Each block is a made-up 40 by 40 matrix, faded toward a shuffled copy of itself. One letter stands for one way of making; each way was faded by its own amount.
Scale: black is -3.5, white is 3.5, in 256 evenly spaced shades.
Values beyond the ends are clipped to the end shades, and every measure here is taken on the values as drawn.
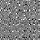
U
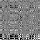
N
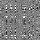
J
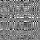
N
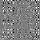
J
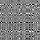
N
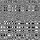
N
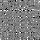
U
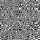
U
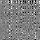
J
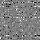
U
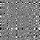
J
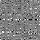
U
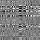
N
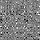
U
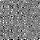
U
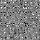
U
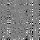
J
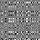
N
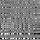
N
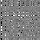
J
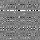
N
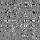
U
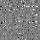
U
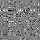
U
